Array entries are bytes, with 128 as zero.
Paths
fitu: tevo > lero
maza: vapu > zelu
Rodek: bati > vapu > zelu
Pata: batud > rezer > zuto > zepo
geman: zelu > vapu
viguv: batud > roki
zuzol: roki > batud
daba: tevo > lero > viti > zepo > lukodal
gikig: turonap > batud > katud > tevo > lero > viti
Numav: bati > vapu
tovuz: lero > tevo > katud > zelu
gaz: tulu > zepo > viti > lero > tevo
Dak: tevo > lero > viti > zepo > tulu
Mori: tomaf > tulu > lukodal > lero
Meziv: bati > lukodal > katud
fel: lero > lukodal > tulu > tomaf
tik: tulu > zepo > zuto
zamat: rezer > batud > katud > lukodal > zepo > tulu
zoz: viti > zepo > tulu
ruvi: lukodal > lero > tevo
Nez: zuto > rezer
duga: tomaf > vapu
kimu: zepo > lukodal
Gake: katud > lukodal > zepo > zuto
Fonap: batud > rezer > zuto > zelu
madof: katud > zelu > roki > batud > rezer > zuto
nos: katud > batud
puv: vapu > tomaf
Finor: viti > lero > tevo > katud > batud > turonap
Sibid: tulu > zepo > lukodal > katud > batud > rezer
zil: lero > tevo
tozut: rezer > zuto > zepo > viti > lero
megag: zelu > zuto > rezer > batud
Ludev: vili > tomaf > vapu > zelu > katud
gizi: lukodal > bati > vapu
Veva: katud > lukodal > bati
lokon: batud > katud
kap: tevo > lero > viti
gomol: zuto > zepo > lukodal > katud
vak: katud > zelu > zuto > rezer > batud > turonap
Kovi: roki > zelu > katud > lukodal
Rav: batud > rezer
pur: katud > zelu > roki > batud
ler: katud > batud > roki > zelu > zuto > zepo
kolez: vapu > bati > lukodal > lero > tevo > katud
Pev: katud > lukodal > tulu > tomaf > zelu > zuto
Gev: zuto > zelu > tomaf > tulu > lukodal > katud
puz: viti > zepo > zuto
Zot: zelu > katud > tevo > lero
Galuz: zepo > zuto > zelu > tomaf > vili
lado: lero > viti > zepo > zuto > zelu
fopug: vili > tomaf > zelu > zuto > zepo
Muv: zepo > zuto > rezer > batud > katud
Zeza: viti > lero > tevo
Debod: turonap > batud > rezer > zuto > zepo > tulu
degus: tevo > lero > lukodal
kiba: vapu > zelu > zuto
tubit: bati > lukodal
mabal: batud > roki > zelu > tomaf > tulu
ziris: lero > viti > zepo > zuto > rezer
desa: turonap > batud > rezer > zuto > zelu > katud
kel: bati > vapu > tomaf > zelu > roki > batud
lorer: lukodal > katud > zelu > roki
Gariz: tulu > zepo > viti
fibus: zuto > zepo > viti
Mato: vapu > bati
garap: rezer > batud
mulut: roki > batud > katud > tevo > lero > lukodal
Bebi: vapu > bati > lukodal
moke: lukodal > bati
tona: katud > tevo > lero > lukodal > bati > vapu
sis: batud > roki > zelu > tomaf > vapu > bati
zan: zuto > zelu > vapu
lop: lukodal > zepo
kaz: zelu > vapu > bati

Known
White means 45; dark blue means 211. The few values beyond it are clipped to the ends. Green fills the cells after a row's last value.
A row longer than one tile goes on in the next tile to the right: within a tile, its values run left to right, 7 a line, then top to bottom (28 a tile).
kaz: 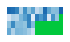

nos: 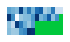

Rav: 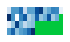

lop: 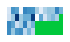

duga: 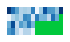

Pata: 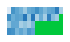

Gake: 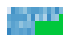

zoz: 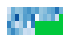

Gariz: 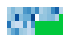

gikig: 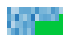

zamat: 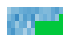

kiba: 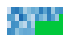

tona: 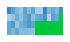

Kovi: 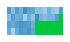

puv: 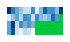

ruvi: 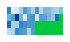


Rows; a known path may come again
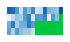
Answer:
gizi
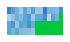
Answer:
tona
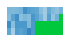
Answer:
gomol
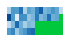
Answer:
megag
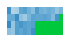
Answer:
kolez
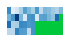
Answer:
ruvi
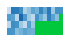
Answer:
kiba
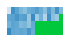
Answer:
Gake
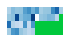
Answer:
Gariz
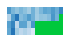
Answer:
fel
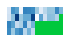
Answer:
lop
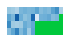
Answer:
tozut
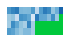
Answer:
zan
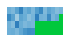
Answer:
desa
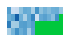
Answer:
gaz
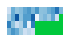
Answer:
zoz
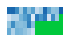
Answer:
kaz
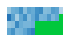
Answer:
Sibid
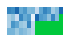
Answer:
Rodek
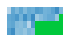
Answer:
Debod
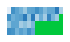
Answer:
Pata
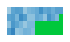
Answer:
Pev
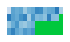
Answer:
ziris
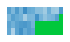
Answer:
Kovi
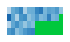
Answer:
madof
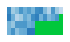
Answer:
Finor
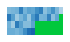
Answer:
Muv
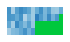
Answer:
tovuz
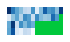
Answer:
puv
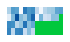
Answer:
kimu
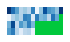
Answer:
duga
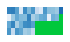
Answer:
Bebi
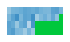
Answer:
zamat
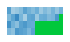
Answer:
mulut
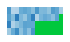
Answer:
gikig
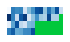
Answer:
Nez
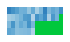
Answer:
sis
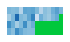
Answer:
daba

